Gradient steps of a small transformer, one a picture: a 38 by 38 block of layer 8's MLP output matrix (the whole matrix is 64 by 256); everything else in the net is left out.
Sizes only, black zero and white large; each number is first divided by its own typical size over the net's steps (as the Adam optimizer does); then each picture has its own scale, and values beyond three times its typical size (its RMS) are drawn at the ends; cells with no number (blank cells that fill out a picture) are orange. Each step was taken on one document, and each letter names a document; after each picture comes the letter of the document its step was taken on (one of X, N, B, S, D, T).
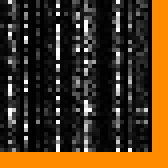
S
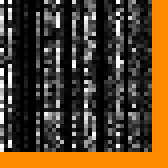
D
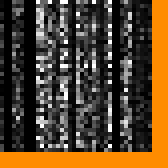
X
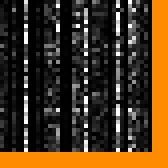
S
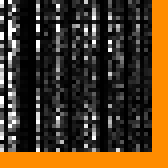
D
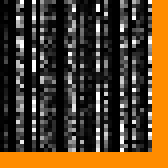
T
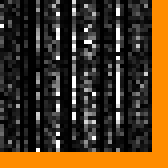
D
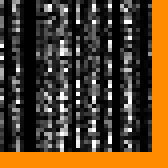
X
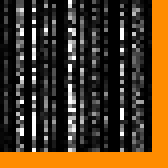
T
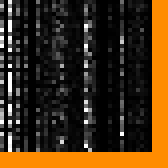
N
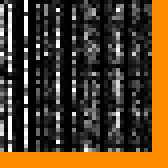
D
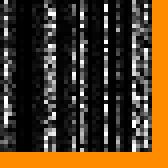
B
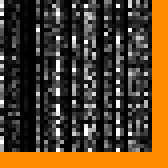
D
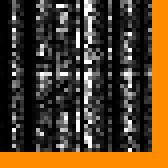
X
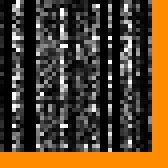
X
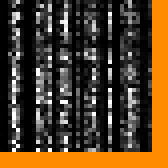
X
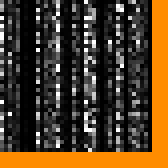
D
